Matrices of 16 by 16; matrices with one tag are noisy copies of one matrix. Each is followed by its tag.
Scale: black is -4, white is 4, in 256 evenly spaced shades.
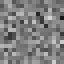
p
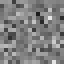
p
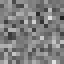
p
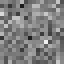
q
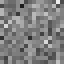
q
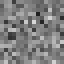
p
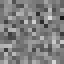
p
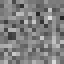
p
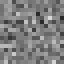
p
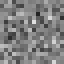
p
